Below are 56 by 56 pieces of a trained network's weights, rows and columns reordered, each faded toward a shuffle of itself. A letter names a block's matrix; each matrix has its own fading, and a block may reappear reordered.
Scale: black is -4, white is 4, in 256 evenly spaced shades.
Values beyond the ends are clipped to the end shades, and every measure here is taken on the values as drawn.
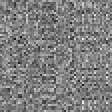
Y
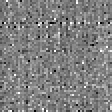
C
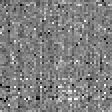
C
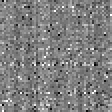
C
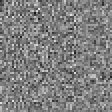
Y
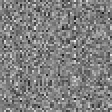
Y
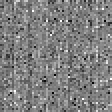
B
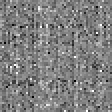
C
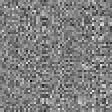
Y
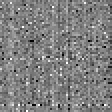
C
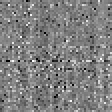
C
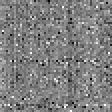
B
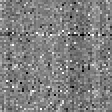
C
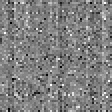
C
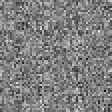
Y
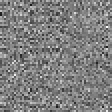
Y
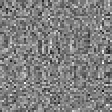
Y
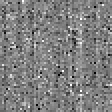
B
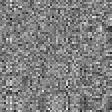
Y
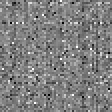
B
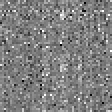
B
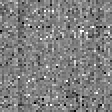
B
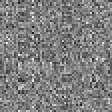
Y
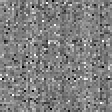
B
